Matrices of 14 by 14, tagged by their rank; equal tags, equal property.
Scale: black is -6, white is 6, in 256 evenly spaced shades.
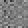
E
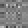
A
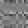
A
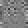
E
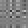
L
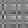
L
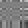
L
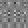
A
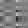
L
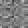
E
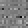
E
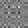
A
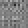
E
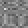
A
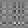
L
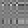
L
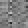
A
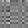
L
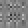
A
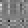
A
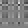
L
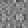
E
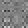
A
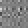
A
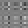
L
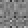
E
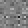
E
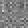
E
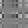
L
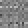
E
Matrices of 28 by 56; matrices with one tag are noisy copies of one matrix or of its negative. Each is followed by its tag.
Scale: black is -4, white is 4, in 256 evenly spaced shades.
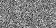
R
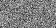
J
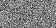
J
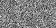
R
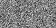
R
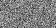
J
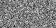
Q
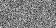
J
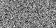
Q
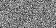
J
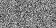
R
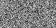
Q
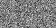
R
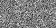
R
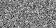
Q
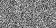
R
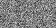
R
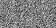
R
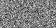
Q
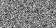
Q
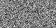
Q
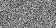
J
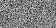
J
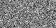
Q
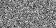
Q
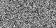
Q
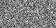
Q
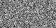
Q
